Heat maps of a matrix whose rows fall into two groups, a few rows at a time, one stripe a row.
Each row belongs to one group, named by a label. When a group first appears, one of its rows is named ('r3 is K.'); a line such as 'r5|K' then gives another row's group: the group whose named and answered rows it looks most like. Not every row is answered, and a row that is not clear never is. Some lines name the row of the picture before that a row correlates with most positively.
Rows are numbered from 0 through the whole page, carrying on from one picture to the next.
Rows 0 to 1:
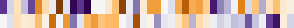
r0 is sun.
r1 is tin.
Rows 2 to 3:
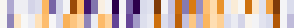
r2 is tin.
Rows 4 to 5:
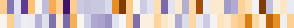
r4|sun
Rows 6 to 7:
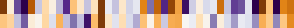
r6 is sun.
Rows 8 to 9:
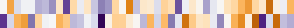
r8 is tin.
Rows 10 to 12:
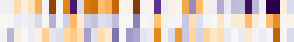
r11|tin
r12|tin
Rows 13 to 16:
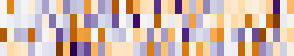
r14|tin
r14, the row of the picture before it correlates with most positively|11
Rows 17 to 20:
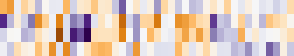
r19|sun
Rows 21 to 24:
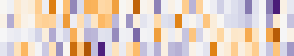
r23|tin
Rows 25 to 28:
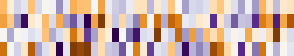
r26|sun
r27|tin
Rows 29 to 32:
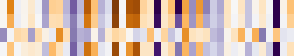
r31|sun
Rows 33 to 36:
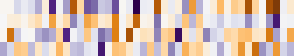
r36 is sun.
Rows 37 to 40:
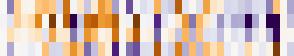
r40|tin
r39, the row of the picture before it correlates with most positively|34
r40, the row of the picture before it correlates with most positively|33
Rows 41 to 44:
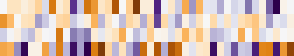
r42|sun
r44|sun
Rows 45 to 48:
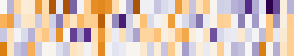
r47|sun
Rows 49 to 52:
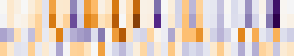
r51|sun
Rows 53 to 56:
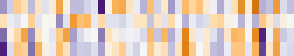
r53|sun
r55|sun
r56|sun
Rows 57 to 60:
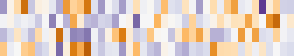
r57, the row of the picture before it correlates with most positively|55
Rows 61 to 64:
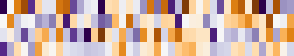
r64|sun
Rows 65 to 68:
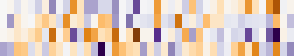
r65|tin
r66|tin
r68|sun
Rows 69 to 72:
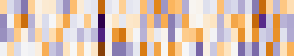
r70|sun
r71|sun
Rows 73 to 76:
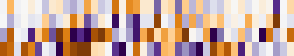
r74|tin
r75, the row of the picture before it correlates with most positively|72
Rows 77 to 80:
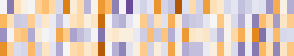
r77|tin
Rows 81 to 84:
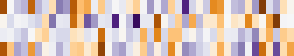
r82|tin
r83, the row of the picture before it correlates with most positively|78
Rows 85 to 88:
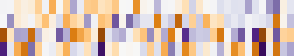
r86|tin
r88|sun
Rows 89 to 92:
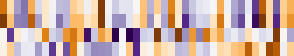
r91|tin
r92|tin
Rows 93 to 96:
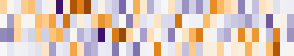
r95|sun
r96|tin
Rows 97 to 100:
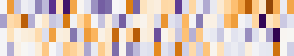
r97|tin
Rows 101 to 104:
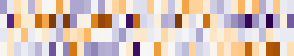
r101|sun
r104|tin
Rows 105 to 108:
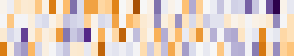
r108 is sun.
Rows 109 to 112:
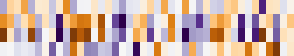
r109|sun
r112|tin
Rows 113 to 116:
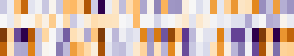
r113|sun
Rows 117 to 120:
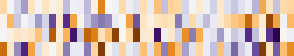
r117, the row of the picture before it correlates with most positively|115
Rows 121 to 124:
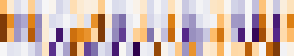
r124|tin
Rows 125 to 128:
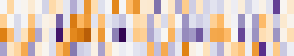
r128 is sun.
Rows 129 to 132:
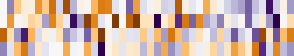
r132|sun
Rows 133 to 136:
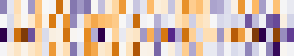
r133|sun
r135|sun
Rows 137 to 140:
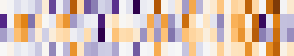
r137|tin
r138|sun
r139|sun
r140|tin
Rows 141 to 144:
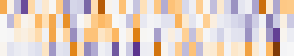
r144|tin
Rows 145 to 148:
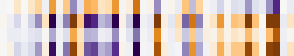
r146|tin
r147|tin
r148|tin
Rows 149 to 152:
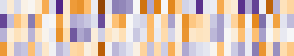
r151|sun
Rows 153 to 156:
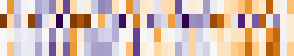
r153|tin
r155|tin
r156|tin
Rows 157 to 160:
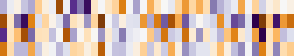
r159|sun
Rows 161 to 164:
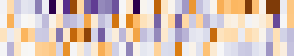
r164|tin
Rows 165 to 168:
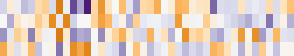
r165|sun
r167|sun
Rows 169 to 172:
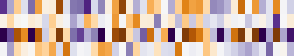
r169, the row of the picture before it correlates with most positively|167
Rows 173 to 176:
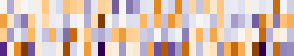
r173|tin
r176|sun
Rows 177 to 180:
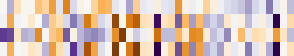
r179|sun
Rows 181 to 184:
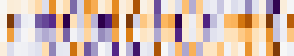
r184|tin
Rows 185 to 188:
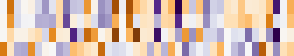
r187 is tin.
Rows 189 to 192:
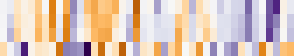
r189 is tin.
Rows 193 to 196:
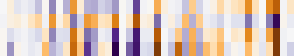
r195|tin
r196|tin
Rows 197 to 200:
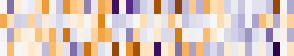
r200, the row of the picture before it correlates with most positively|194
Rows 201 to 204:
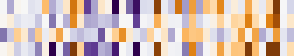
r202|tin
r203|sun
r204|tin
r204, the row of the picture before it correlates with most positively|197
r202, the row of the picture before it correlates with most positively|197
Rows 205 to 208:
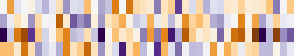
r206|sun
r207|sun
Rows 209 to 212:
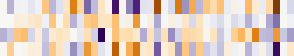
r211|sun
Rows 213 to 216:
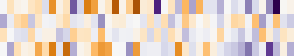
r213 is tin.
